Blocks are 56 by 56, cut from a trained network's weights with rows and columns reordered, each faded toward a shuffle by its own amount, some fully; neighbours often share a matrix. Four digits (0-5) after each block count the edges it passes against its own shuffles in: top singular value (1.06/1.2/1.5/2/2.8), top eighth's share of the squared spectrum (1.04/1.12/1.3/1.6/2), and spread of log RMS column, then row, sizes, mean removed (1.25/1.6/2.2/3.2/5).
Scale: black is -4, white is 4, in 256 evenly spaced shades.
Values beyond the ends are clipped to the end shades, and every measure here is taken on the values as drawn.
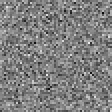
2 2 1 0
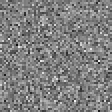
3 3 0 1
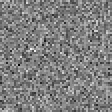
0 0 0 0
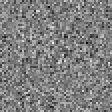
3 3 1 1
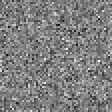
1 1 0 0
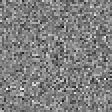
2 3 1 1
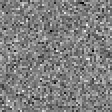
0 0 0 0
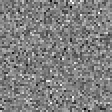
0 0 0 0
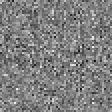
2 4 2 2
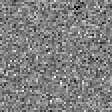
0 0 0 0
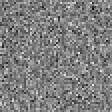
1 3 1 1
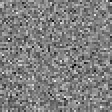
2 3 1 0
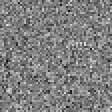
2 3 1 1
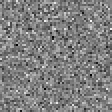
1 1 0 0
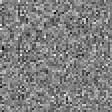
2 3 2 1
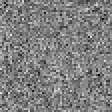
1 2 1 1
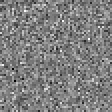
0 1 0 0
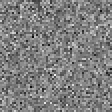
0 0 0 1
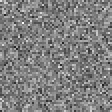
0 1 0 0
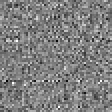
3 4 1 3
